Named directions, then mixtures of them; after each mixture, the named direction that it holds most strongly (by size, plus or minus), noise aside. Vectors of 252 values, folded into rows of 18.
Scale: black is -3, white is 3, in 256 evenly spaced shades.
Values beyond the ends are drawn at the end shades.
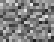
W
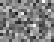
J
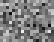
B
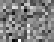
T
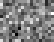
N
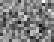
J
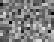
B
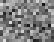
B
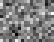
N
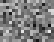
B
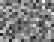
J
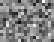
J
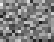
W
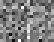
T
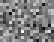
B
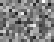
J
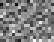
W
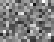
J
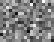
J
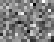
J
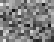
B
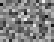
J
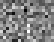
T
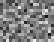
W
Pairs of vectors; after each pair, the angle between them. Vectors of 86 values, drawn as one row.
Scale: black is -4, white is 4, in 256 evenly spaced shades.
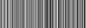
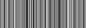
orthogonal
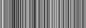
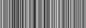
nearly parallel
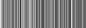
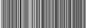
nearly parallel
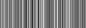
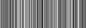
orthogonal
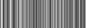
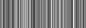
partly aligned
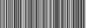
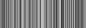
partly aligned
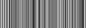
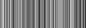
partly aligned
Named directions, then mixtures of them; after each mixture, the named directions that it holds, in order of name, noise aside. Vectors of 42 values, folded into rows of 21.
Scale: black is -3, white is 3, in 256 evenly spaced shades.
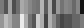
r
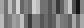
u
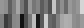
r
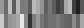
r, u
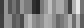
u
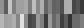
r, u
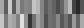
r, u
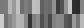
u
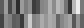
u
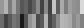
r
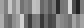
u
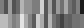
r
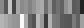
r, u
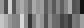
r, u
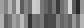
u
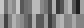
r, u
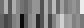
r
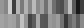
r, u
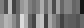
r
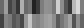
u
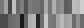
r, u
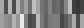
r, u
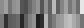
r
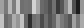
u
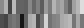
r, u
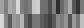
u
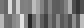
r, u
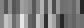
r
